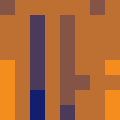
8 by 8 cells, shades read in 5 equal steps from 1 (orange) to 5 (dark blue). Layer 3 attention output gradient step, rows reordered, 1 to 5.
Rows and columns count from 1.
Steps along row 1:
down same same same same up down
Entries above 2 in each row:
2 2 2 2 2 3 2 2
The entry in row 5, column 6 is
2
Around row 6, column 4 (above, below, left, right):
2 2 4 3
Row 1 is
3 2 2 2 2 2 3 2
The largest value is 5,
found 2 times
